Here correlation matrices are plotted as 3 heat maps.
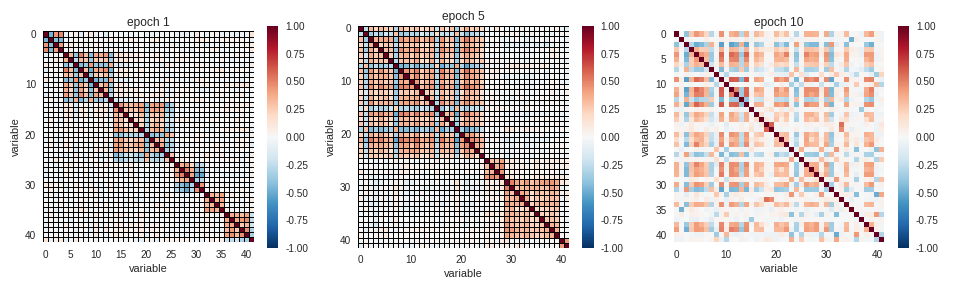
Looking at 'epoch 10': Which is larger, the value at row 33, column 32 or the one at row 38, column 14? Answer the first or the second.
the second
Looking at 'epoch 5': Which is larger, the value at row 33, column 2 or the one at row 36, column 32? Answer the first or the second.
the second
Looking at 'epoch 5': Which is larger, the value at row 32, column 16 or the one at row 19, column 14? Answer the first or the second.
the first
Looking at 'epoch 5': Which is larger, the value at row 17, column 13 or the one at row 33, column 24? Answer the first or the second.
the first
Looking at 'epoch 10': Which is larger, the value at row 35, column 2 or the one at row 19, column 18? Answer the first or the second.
the second
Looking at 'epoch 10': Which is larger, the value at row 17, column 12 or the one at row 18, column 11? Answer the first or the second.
the first
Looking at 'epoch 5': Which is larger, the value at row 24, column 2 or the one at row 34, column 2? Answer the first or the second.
the first
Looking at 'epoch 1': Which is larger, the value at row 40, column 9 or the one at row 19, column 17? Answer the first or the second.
the second
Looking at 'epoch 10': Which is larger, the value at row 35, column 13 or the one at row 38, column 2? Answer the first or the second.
the first
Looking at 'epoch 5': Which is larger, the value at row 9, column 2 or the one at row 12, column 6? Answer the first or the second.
the first
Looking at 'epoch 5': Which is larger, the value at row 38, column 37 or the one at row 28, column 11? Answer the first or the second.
the first
